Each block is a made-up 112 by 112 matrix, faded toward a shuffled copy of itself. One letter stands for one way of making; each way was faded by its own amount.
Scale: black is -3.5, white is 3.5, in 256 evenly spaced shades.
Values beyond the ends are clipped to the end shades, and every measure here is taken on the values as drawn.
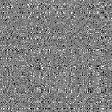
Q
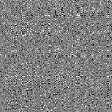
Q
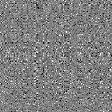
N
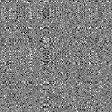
Q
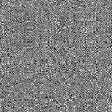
Q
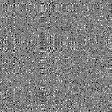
N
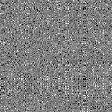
N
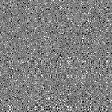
N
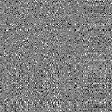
Q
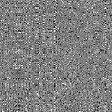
N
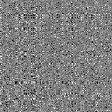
N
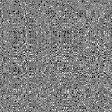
Q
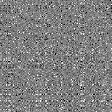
N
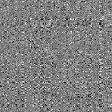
Q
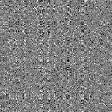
N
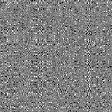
Q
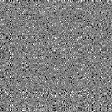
Q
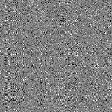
N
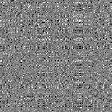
Q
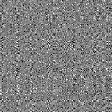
Q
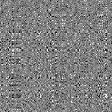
Q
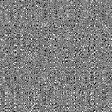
N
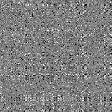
N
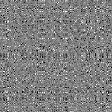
Q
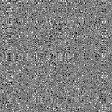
N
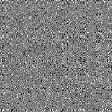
N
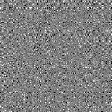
Q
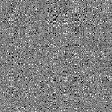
N
